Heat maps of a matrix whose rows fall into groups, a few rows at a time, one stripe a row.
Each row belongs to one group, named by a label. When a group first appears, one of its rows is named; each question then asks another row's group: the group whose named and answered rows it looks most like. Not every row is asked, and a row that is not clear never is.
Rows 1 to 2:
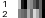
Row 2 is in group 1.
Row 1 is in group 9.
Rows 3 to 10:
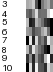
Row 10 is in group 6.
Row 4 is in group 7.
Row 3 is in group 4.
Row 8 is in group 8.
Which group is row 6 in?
1
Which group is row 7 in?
6
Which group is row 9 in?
6
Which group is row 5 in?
9
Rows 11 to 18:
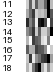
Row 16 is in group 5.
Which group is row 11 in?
8
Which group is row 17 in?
8
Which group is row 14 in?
1
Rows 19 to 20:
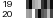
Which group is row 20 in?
4
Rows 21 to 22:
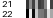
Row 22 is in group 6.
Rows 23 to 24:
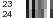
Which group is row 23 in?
6
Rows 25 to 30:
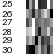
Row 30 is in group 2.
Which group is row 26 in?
1
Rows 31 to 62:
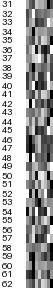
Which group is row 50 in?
8
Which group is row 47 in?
2
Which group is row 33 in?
5
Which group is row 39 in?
6
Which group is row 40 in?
5
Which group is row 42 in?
8
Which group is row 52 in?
8
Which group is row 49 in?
7
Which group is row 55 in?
1
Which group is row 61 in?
2
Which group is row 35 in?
1
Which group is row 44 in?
8
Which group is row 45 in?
5
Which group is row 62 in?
1
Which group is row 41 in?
1
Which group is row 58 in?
1
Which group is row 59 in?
9
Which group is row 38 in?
9
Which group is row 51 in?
1
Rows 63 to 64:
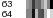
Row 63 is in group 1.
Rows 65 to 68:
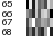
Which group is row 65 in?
6
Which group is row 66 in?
1
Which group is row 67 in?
5
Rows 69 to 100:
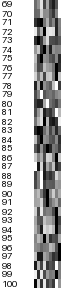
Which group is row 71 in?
2
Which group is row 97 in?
9
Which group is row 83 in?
2
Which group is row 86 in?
8
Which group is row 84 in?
9
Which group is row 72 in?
8
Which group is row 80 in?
2
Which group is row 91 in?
4
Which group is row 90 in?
4
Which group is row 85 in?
4
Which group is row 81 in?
5
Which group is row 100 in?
6
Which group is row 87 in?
8
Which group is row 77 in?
8
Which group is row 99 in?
8
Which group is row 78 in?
6
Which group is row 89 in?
5
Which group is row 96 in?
1
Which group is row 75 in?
9
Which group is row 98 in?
6
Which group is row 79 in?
5
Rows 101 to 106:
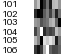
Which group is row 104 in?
5
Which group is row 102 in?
2
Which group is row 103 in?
1
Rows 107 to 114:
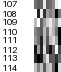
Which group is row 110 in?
1
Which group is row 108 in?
8
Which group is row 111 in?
1
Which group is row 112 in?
6
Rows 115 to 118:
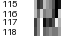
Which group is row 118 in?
5
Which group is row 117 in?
5
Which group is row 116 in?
8
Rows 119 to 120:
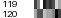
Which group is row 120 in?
9
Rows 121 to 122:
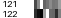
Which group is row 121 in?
5
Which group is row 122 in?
2
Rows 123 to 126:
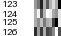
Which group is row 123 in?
1
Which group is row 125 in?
8
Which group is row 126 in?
6
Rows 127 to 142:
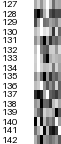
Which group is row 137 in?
2
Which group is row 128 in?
2
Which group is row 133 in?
4
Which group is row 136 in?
4
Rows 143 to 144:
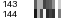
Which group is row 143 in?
5
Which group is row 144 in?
6
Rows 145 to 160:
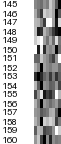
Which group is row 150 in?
8
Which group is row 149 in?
4
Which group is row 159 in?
5
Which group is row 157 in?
1
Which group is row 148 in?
9
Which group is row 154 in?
9
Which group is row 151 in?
7
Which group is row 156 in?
9
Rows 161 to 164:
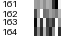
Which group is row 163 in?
6
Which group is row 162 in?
5
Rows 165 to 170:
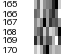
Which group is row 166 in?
7
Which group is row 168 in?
1
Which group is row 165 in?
8
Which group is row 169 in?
6
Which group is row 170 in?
4
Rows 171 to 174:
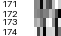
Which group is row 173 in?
8
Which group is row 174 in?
8
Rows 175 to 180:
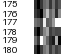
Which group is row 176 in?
2
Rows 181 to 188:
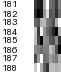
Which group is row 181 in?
2
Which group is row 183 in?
7
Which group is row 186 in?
1
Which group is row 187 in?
5
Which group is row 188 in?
4
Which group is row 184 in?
8
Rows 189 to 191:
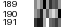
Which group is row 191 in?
2
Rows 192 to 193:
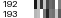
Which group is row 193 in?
4
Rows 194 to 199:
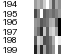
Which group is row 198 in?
5
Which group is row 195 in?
5
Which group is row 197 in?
1
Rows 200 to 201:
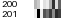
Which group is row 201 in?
8
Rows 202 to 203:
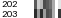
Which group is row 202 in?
5
